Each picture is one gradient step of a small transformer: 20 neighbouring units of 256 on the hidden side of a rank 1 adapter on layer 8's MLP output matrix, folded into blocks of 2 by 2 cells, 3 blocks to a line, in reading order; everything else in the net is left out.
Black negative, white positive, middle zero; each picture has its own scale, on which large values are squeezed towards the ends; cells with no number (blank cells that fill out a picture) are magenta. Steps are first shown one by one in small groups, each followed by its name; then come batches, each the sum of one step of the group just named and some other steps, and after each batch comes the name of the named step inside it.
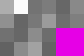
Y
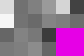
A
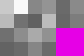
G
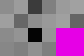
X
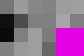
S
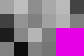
S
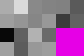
Y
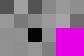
X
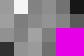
Y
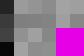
S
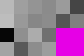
A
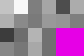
Y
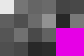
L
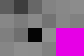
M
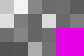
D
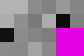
D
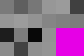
M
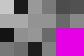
L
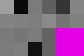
L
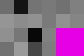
M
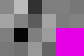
D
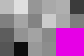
D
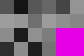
D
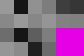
L
